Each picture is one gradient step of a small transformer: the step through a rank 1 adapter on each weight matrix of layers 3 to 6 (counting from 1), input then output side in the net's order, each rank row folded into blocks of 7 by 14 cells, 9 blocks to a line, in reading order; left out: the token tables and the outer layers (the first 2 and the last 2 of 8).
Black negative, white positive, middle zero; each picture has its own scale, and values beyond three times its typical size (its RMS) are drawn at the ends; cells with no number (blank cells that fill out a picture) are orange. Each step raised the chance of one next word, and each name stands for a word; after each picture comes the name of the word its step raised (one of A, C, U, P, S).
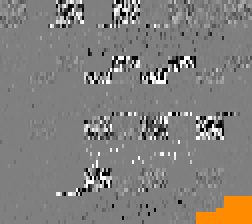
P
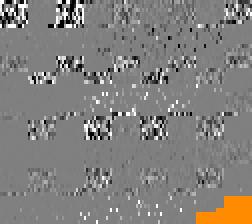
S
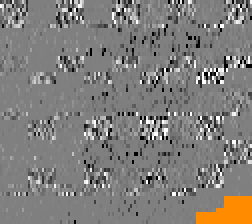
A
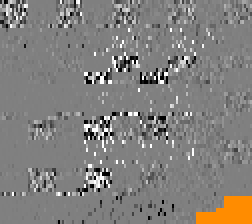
P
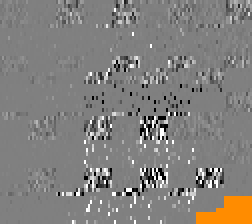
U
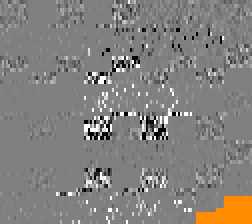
S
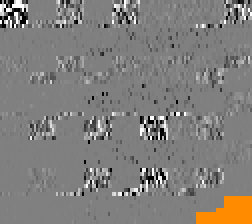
A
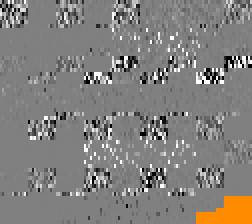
P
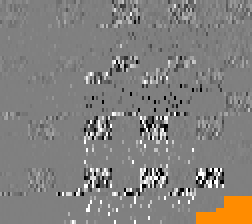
U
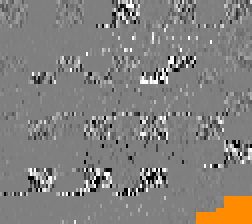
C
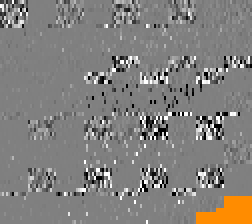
U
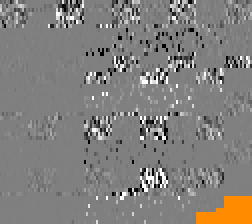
S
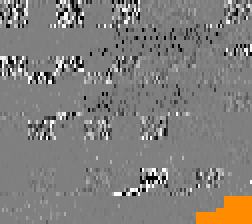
A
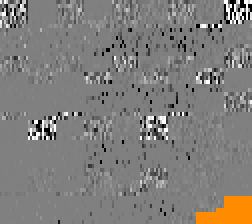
A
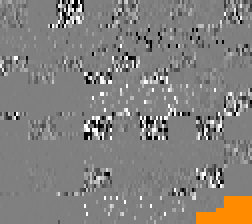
S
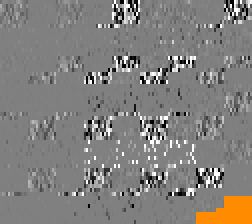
P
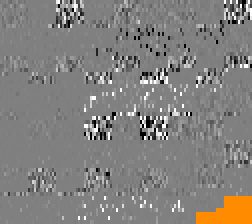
S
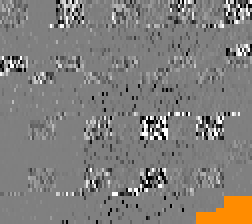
A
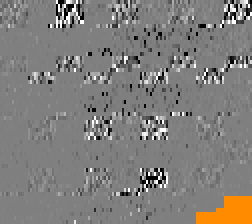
A
